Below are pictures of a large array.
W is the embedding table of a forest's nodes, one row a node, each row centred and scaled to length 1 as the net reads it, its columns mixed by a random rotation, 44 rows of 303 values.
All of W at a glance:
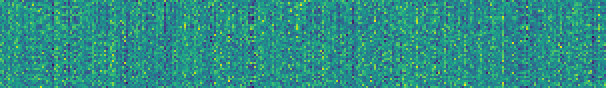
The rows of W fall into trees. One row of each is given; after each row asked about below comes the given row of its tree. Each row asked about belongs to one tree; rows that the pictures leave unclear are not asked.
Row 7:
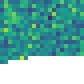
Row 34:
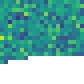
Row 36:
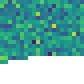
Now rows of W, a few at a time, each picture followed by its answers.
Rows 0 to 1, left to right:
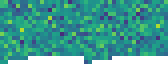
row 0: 36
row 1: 34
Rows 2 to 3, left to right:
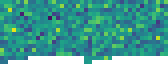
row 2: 34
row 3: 7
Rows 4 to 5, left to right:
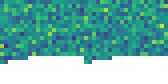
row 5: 34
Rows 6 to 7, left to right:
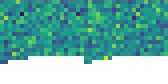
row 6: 34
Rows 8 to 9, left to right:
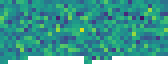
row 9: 34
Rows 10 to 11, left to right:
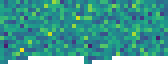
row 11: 34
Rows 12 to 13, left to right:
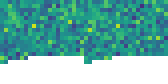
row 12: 7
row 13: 7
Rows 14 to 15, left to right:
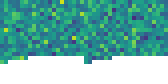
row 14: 7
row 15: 34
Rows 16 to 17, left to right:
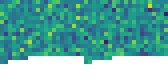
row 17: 36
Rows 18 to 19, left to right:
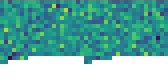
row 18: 7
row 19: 34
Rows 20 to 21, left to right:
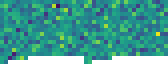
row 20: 7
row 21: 36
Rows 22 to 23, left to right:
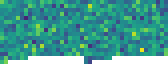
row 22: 36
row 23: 34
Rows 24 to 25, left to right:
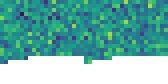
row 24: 34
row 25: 36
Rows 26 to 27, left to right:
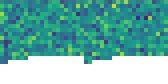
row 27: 36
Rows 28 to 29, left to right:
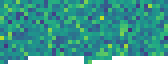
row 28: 34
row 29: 36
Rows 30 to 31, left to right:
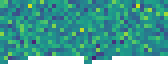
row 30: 36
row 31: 7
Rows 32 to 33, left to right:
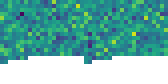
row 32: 34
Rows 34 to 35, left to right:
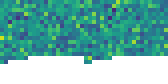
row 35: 36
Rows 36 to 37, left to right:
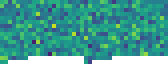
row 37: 34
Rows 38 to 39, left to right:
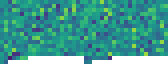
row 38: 7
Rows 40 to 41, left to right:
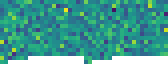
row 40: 7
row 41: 36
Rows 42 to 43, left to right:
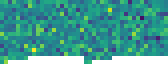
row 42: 36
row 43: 34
